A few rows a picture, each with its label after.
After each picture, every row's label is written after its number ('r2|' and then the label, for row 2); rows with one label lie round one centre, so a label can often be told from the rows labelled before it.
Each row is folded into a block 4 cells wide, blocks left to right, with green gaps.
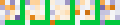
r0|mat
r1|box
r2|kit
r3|box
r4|mat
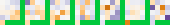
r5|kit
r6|box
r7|box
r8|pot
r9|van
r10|kit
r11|mat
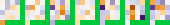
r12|kit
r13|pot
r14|mat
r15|box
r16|mat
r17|van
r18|mat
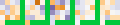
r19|box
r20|pot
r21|mat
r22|box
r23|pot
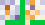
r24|van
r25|box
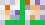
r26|van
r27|mat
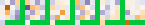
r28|van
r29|mat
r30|box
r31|mat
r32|kit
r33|kit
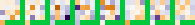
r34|kit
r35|pot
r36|van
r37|mat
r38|mat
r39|kit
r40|pot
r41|pot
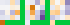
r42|kit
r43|van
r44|pot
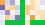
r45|mat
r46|box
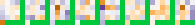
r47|kit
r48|pot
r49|van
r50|pot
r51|mat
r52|kit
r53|box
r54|van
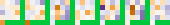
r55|kit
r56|kit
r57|van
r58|box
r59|mat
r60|van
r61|pot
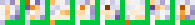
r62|van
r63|mat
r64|kit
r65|van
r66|van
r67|kit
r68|mat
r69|van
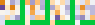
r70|mat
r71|pot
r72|pot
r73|pot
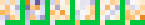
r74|pot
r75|mat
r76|box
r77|kit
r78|pot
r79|box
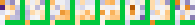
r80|mat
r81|kit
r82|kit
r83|box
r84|box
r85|van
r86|kit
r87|mat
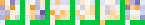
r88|mat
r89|van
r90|box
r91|box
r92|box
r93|mat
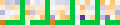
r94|kit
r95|box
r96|kit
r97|pot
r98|pot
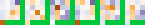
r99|kit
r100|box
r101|van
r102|kit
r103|mat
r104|van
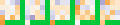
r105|kit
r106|pot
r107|kit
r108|box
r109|box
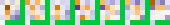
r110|van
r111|pot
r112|van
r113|mat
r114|mat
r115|mat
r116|mat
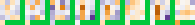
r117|pot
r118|pot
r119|mat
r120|van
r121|van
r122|box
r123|van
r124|kit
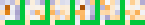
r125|van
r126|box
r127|box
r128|van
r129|pot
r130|box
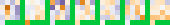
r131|van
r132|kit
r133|mat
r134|box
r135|pot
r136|box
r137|box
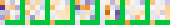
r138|mat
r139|pot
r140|kit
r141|mat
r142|van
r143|kit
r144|kit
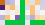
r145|mat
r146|pot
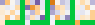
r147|box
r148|mat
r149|mat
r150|kit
